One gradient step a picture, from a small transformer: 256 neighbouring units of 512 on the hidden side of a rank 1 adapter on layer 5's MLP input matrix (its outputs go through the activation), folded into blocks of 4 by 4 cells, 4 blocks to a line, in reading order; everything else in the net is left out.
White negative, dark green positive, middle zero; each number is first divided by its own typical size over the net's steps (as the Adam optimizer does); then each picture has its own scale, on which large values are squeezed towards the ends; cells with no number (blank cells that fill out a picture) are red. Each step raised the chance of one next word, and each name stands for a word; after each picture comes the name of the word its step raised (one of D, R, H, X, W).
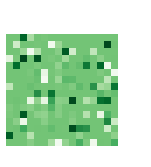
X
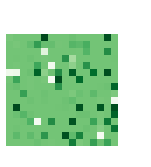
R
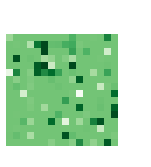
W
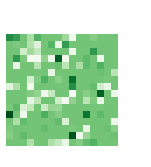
R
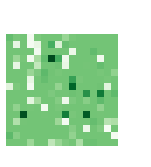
R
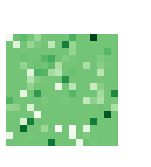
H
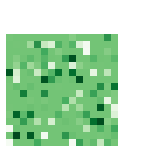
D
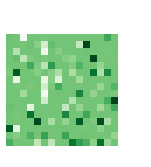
H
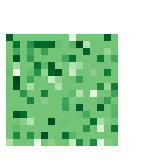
W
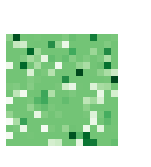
X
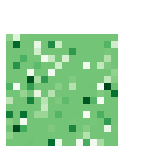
D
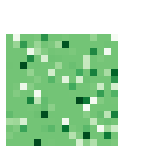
D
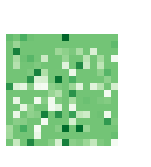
D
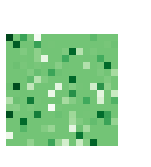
X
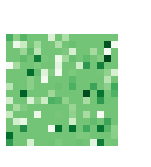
X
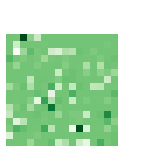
H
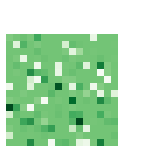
W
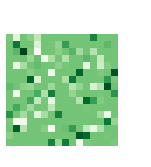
D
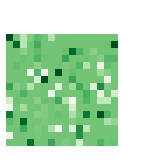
X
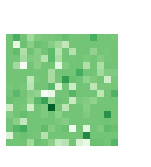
H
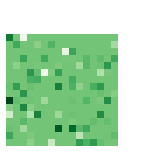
H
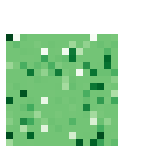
H
